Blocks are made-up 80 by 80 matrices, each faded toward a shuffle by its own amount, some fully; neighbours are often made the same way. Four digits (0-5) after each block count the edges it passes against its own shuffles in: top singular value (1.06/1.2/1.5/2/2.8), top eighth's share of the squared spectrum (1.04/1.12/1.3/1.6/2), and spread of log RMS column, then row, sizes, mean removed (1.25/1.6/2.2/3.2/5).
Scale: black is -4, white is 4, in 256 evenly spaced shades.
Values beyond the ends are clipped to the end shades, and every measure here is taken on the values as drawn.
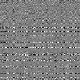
4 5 2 4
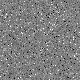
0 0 0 0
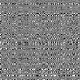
4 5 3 4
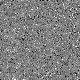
2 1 0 0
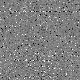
3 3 0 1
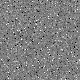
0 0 0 0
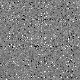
2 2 2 2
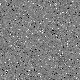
0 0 0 0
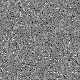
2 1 0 0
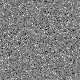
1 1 0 0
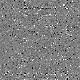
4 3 1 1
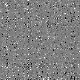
2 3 2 2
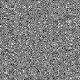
4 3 2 2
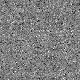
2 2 0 0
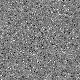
2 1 0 0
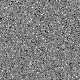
1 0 0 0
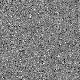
3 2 1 0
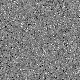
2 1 0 0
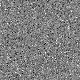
0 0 0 0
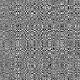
5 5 4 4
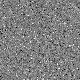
0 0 0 0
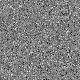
2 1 0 0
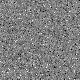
1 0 0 0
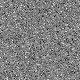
1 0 0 0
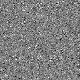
3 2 0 1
